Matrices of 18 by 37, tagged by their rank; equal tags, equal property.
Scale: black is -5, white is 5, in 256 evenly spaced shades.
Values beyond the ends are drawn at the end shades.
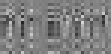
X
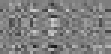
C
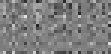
C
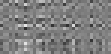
X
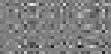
C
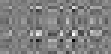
X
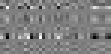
X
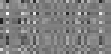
X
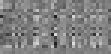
C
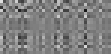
X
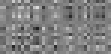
X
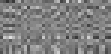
C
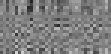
C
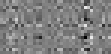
C
